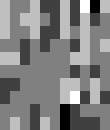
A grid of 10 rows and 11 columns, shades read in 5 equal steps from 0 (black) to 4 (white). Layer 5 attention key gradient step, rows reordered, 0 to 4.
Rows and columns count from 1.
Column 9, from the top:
4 3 3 3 3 2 2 1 2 1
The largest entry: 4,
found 2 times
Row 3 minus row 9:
1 0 0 2 -1 -1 3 1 1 0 0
